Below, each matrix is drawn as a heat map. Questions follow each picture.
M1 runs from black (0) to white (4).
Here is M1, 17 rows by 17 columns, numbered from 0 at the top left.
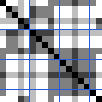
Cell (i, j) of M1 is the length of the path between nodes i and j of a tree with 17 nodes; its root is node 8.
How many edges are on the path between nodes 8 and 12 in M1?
1
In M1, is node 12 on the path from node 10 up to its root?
yes
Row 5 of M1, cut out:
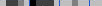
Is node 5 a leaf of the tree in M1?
no
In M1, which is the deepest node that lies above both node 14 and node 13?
12
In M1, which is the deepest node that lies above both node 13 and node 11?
12
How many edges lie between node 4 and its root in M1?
2
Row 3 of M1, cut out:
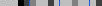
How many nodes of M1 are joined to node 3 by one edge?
3
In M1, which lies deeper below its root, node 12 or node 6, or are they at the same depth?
node 6
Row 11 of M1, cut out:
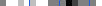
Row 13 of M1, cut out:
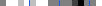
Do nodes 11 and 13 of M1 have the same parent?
yes
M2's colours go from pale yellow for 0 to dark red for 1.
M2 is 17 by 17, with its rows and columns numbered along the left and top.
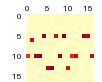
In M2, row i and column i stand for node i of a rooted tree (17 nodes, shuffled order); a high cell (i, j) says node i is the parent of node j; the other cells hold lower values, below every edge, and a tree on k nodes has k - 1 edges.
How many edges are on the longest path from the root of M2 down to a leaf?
2
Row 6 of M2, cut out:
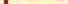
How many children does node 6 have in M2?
1
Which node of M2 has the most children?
10
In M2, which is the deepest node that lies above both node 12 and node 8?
10
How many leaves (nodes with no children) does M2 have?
13
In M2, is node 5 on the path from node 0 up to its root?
no
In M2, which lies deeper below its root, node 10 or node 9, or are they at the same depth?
node 9
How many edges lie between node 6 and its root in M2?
1
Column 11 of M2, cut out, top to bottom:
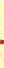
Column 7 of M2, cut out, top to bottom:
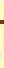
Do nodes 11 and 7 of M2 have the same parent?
no
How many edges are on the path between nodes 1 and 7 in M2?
4
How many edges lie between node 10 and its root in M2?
1
